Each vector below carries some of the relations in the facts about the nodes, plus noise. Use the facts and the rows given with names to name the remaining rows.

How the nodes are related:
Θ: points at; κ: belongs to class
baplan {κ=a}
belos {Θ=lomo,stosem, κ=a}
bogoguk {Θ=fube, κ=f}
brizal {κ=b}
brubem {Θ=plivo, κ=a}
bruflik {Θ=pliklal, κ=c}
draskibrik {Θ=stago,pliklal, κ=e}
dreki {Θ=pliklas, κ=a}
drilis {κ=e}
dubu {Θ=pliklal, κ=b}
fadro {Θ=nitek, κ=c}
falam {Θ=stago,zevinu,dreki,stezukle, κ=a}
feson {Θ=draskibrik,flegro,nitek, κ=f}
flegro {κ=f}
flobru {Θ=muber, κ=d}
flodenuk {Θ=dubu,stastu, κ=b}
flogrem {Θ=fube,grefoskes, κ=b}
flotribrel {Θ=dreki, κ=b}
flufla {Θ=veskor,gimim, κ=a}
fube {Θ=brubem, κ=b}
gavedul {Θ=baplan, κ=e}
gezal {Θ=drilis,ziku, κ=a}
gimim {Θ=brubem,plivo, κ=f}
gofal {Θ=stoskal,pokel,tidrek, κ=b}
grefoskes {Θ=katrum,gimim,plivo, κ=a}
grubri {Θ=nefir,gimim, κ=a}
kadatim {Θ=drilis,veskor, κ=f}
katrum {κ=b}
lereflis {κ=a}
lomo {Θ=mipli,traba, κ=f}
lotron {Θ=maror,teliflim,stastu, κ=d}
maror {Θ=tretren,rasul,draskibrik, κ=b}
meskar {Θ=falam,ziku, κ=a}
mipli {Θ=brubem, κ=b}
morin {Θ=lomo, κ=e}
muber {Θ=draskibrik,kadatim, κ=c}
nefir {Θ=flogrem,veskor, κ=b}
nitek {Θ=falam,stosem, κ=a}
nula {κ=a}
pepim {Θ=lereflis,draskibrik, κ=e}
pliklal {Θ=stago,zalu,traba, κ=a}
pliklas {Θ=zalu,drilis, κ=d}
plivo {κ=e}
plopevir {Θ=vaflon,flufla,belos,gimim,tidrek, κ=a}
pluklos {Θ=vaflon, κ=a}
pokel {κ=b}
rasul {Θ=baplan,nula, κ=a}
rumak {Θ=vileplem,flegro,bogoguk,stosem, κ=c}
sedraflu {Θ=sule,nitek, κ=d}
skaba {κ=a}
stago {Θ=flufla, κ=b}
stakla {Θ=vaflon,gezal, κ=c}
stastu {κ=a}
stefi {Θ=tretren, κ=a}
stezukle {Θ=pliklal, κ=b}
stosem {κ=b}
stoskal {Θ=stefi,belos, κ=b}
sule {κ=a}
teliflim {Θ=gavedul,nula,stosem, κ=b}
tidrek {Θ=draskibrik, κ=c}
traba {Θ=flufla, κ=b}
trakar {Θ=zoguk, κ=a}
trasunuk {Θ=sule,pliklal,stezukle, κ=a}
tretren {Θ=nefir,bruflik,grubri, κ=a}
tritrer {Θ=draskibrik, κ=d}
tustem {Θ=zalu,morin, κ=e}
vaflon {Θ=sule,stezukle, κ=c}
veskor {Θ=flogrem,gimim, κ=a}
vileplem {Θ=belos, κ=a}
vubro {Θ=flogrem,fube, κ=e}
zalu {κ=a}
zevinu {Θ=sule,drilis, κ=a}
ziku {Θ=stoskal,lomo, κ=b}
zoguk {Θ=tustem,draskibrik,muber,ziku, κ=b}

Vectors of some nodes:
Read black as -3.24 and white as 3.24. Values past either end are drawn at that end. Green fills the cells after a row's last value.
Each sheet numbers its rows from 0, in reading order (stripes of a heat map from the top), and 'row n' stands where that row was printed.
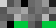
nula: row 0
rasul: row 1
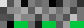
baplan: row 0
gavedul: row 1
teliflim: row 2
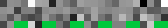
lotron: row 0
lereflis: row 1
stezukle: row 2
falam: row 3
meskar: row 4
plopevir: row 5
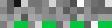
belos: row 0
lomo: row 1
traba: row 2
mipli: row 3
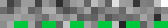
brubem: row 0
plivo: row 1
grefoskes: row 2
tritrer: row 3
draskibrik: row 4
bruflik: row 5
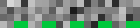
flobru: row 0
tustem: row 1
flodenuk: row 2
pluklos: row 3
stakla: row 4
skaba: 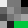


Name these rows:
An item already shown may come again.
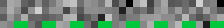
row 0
flotribrel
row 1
sedraflu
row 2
trakar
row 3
stezukle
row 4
pokel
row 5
brubem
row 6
bogoguk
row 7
skaba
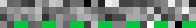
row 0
nitek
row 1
trasunuk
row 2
plivo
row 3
plopevir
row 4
stosem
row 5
rumak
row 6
drilis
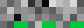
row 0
vaflon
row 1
stoskal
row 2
pliklas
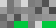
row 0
pliklal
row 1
ziku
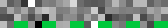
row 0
flegro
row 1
sule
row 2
muber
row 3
rumak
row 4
stago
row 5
nitek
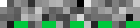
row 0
stastu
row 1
stakla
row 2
brizal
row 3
draskibrik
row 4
vaflon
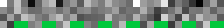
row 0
zalu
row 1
gimim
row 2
vubro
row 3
stago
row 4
traba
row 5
dubu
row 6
teliflim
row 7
vubro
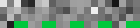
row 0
dreki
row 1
kadatim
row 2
veskor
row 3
fadro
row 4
maror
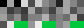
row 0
gofal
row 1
zoguk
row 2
feson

